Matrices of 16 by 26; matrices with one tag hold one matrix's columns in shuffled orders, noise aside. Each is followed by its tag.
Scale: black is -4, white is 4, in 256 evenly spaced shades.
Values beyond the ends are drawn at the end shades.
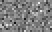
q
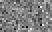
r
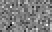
r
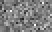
q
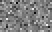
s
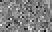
r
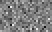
r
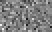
r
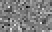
r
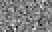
r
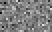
s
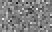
s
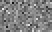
s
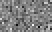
r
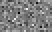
s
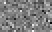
q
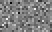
s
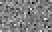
s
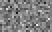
s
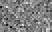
r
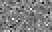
s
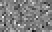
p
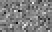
q
